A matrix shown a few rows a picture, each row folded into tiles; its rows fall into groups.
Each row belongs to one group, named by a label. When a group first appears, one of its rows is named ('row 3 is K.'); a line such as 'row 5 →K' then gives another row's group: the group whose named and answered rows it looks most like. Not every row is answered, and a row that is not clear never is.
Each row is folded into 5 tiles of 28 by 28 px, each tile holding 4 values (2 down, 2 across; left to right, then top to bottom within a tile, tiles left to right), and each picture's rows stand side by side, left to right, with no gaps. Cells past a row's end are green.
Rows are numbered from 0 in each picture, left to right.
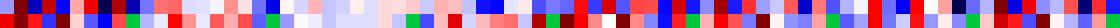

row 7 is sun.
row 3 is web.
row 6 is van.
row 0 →sun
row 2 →van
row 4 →sun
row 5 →sun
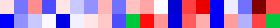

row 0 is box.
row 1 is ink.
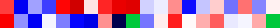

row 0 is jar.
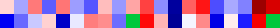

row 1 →ink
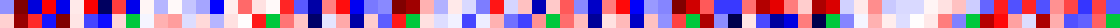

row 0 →sun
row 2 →ink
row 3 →van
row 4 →ink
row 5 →jar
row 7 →sun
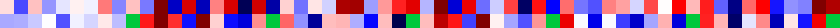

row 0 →box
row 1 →sun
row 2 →jar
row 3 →sun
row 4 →jar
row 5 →ink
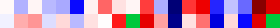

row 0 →web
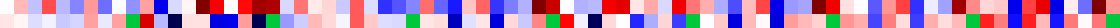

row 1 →jar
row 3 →ink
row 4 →jar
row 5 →ink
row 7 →ink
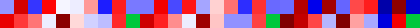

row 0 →sun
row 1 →sun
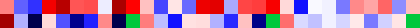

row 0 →jar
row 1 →jar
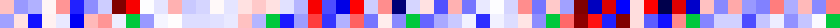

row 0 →ink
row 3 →box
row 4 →sun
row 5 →van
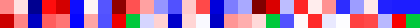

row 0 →ink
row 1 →ink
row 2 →web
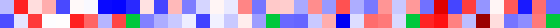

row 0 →web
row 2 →box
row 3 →sun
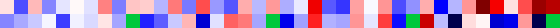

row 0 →box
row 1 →box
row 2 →van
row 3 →jar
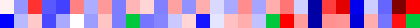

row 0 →van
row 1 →box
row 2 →ink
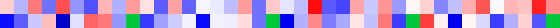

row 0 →box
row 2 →van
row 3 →jar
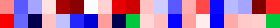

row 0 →jar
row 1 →ink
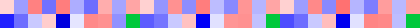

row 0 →box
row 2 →box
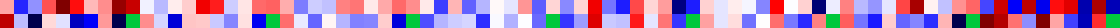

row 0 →jar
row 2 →jar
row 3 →box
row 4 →van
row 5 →van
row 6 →jar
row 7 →sun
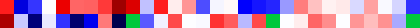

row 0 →jar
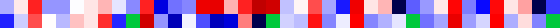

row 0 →van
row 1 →jar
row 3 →van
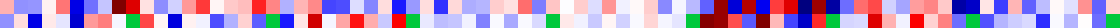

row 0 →ink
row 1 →jar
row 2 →web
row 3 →box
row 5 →sun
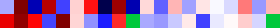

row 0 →sun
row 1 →box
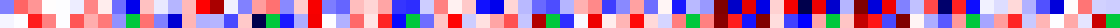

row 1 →jar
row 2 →van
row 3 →web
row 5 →sun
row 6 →sun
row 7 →web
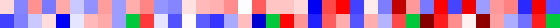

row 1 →jar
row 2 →ink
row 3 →sun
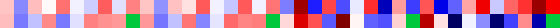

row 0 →box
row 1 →box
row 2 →sun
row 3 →jar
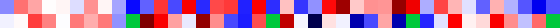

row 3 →web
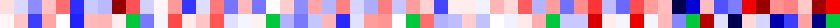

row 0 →ink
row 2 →box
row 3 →box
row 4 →van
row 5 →jar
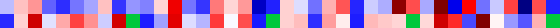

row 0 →web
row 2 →ink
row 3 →sun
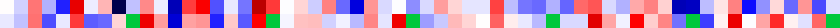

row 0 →van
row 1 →ink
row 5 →web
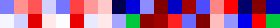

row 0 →van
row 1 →sun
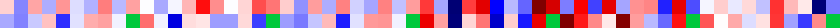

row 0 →box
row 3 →ink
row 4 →sun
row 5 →van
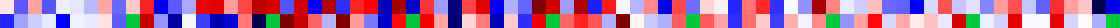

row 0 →box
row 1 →jar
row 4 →sun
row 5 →ink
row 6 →web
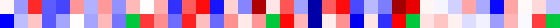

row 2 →ink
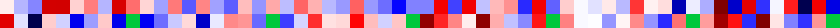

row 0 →jar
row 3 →sun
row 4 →van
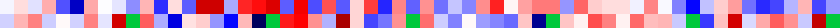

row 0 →web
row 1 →jar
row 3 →jar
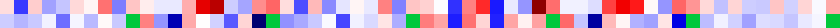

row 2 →box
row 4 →jar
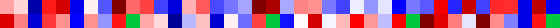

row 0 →ink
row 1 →ink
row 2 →web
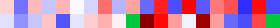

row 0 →box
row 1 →sun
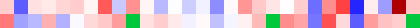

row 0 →box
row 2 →ink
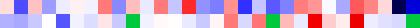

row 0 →box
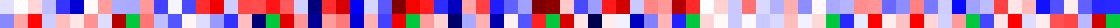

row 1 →jar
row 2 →ink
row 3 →ink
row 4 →jar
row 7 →web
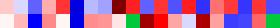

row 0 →ink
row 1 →sun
